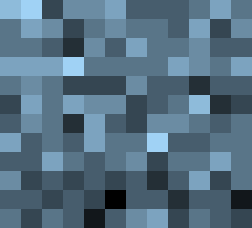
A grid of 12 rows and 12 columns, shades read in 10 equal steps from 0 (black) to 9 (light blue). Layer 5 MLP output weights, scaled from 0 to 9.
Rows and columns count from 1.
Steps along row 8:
down up down up down same up down same up same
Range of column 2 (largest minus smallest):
6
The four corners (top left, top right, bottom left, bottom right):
8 5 5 3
